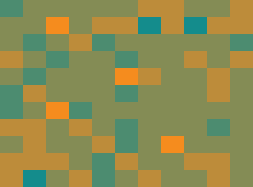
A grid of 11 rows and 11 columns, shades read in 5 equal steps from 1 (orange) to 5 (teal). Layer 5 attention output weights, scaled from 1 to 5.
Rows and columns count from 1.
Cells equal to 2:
31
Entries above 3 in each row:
1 2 3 2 1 2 2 2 1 1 2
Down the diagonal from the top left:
4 3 3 3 3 4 3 3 3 2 3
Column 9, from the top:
3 5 3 2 3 3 3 3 3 2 3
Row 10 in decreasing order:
4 3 3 3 3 2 2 2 2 2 2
